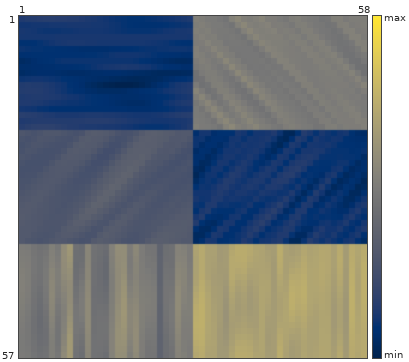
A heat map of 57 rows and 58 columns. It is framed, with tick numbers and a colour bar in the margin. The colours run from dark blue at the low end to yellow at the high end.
It is made of 3 by 2 panels. Panel 1,1: very low, streaked across, faint in contrast. Panel 1,2: middling, slanting down to the right, faint in contrast. Panel 2,1: low, slanting up to the right, faint in contrast. Panel 2,2: very low, slanting up to the right, faint in contrast. Panel 3,1: middling, streaked downward. Panel 3,2: high, streaked downward, faint in contrast.
